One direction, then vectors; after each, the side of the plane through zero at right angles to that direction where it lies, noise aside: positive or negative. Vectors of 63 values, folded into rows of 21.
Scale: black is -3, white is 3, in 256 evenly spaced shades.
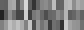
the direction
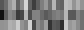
positive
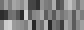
positive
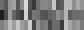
positive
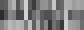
positive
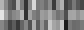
negative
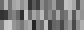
positive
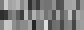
positive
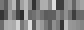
positive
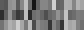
positive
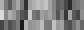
negative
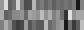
negative
